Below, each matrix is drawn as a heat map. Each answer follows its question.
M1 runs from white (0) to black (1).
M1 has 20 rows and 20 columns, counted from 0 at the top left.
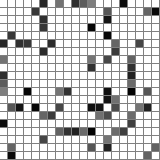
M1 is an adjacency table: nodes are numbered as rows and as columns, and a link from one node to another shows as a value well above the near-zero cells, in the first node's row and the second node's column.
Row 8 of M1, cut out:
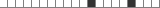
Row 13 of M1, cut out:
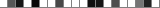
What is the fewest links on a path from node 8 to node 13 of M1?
2
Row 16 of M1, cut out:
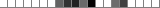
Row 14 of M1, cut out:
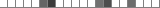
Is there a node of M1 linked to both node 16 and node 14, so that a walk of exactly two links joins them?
no
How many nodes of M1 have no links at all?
0
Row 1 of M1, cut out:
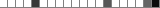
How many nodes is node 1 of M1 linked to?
4
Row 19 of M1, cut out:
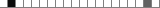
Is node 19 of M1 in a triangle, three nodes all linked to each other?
yes
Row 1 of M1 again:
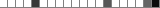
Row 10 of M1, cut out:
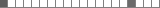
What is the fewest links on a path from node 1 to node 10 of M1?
4
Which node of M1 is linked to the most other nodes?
node 13
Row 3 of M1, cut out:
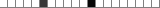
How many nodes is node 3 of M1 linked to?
2
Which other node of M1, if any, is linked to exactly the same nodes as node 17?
node 2
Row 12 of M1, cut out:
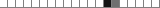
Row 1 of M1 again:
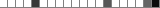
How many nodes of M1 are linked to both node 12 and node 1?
1
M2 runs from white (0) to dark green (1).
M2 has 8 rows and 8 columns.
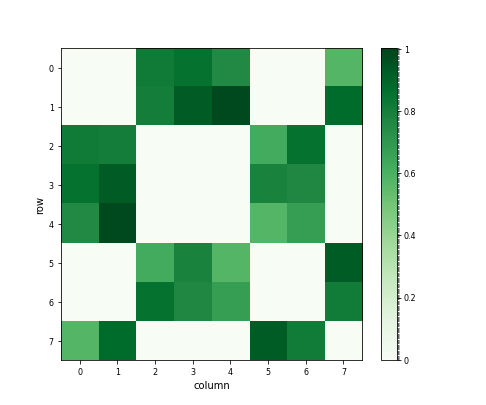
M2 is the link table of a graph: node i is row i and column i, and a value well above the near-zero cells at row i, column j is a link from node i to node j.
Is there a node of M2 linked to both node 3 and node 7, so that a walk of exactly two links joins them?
yes
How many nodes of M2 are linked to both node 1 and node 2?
0
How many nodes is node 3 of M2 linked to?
4
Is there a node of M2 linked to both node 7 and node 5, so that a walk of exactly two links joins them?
no
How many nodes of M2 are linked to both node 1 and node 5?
4
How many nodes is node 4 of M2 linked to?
4
